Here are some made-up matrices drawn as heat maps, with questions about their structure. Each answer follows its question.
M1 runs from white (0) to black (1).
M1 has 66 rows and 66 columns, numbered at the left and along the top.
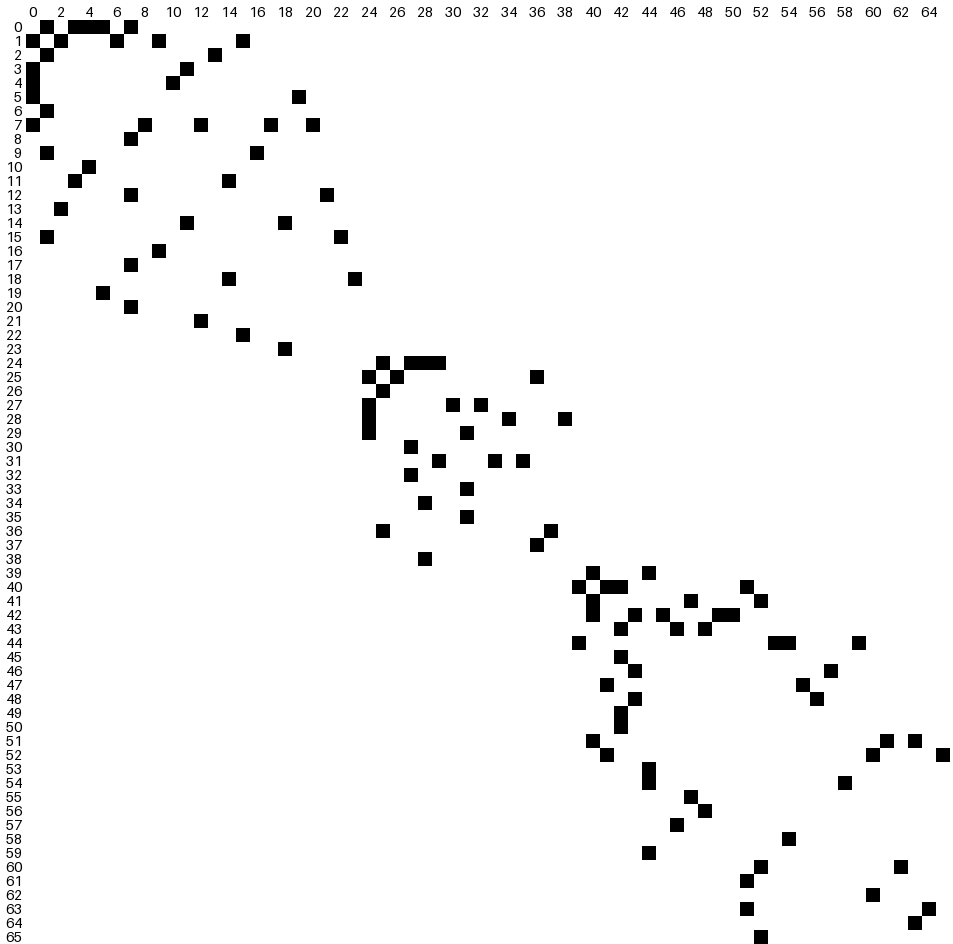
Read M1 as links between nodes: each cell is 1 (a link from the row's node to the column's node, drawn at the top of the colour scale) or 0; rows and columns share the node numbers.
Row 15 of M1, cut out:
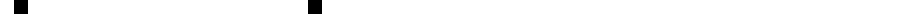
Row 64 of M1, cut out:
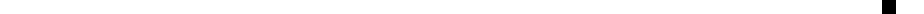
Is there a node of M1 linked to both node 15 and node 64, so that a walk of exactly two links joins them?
no
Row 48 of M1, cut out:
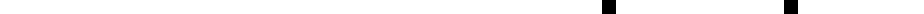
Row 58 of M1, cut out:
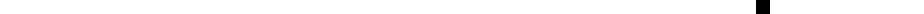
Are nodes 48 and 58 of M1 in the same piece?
yes
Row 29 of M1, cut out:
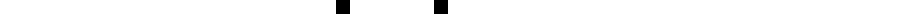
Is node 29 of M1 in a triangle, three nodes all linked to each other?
no
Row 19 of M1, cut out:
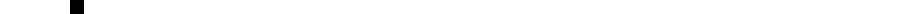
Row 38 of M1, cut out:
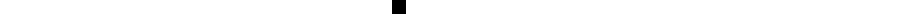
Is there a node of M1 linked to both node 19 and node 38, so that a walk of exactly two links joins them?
no
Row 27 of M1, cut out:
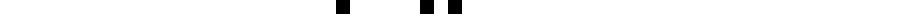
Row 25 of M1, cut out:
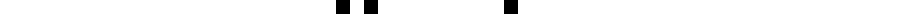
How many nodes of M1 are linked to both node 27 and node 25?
1
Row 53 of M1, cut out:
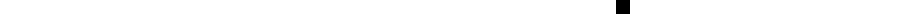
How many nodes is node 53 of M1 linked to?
1
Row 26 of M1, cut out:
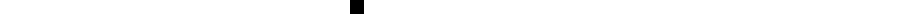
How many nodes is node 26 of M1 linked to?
1
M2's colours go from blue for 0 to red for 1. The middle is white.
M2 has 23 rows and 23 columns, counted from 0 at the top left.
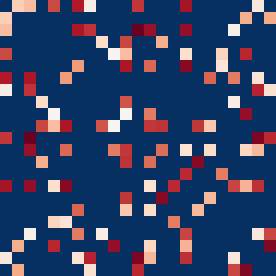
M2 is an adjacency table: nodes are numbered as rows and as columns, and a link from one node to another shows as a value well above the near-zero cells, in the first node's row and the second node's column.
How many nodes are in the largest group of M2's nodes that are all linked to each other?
3
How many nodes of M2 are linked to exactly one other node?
0
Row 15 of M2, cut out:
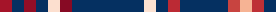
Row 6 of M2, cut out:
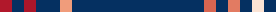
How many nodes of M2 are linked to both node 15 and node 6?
5
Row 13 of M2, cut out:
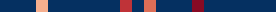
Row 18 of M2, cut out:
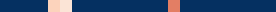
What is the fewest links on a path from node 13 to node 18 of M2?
3
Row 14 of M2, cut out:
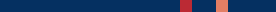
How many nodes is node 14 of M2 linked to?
2
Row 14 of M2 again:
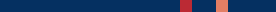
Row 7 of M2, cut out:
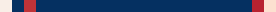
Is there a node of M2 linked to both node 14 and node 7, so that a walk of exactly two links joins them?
no
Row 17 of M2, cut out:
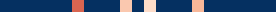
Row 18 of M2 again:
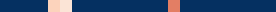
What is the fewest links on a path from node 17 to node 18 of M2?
3
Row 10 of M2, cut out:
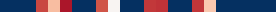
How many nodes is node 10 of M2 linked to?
9
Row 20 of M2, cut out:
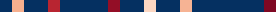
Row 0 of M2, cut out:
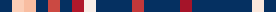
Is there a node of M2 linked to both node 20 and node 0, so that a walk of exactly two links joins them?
yes
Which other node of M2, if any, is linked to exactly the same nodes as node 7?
node 11
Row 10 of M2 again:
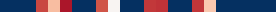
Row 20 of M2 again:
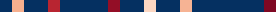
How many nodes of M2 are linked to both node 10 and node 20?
3
